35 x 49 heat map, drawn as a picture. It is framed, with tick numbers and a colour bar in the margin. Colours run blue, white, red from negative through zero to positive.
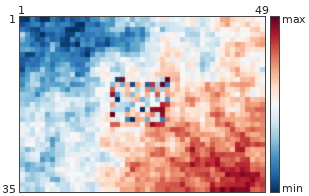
Odd patch: rougher, in the centre. Roughest part: centre. Stripes: none. Ninth with the highest average: bottom right. Slope: up to the bottom right.
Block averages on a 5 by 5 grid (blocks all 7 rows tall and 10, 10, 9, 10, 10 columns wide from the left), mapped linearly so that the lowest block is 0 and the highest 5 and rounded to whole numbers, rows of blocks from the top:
00123
11233
22334
22444
23455
